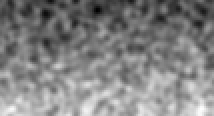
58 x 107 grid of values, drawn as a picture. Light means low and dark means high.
Slope: up to the top. Lone odd cells: none. Average level on the scale: 50%. Grain: blotchy. Odd rows or columns: none.
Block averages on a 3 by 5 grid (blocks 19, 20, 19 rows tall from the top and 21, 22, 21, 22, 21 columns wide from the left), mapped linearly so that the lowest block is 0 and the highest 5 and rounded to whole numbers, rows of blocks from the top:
5 5 5 5 5 / 3 3 3 3 2 / 0 0 0 0 0
